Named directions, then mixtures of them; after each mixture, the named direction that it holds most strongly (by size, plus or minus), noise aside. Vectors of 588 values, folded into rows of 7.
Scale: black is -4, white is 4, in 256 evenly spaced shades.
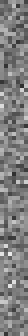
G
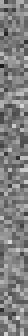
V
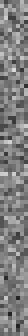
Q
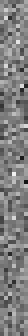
G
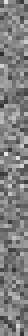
V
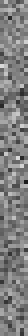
V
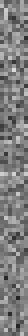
Q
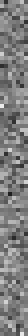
G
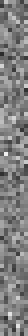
Q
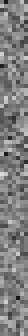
Q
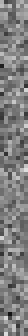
V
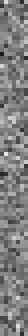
Q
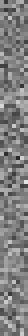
V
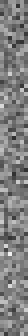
G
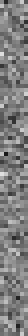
Q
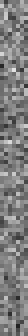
Q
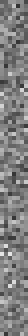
G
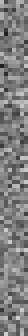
V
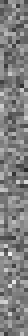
G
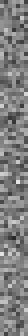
G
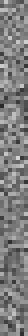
V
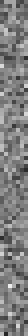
V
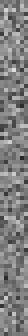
Q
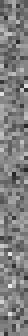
G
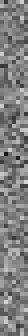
V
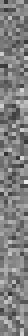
V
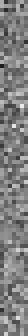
V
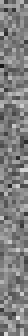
V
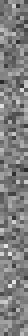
G
